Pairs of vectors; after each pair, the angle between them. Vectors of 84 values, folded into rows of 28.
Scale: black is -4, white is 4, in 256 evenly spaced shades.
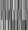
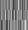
nearly opposite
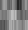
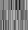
partly aligned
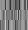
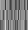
nearly parallel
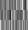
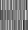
orthogonal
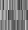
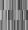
nearly parallel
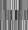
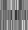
nearly parallel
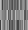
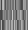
orthogonal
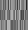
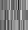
partly opposed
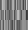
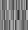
nearly opposite
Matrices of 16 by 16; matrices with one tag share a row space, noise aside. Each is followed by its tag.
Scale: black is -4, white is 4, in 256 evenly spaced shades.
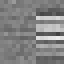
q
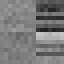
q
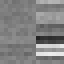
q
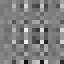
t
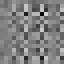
t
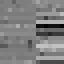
q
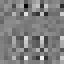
t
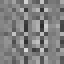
t
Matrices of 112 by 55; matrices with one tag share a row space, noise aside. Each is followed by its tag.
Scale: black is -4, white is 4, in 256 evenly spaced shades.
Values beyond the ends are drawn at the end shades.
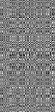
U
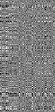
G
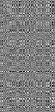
U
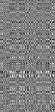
U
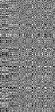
G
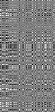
G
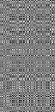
U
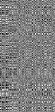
G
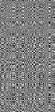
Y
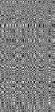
Y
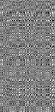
U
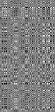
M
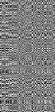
G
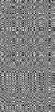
Y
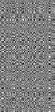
Y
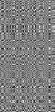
Y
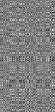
U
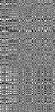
G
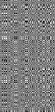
M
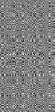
Y
